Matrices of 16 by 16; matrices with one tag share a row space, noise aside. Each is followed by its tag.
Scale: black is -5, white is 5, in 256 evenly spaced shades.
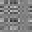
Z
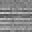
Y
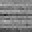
Y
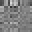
Z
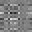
Z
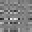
Z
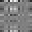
Z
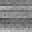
Y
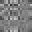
Z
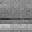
Y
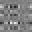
Z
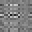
Z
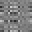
Z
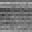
Y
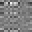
Z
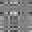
Z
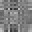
Z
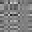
Z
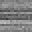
Y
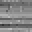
Y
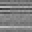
Y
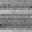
Y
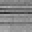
Y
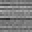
Y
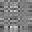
Z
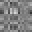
Z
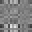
Z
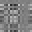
Z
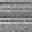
Y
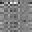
Z
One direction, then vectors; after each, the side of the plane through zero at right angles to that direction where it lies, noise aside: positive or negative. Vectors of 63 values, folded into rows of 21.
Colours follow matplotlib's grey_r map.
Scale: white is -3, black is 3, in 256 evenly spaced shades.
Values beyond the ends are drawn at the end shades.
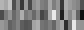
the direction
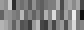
positive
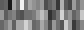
negative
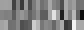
positive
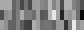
positive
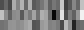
negative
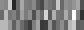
positive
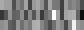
positive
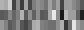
positive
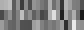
positive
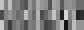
positive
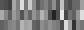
negative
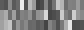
negative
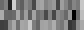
negative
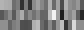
positive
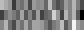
positive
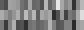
negative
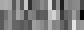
positive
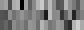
positive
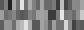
negative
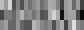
positive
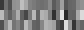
negative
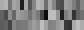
positive
